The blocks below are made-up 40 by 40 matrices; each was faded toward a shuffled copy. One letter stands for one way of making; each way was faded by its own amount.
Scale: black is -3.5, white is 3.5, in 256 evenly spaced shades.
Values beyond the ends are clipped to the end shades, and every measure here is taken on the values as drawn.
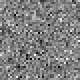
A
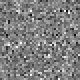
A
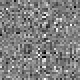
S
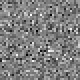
A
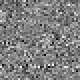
A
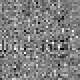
S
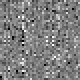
S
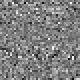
A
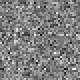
A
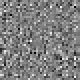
S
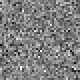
A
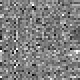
S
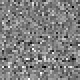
A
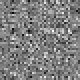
S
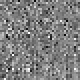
S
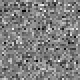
A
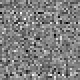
A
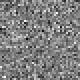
A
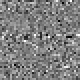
A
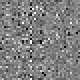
S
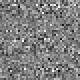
A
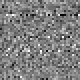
A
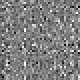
S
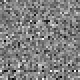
A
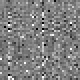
S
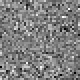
A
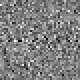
A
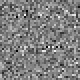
A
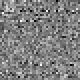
A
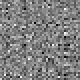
S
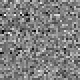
A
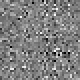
S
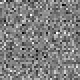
S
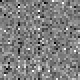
S
